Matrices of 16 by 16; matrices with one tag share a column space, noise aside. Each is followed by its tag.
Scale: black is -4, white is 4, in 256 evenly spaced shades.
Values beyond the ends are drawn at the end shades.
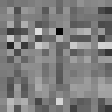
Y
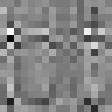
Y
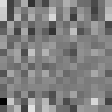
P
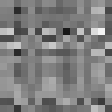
Y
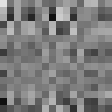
P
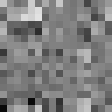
P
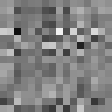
Y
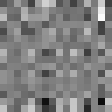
P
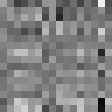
P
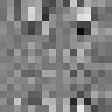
P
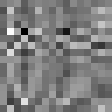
Y
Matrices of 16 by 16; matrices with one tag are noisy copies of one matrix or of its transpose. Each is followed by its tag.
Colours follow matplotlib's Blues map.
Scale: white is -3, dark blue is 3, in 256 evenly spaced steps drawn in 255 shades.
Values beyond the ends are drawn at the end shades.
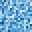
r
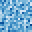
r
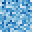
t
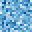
t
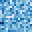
r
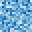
t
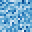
r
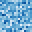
r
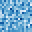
r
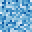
t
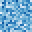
t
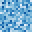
t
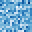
r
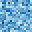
t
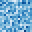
r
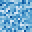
r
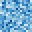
t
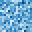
r
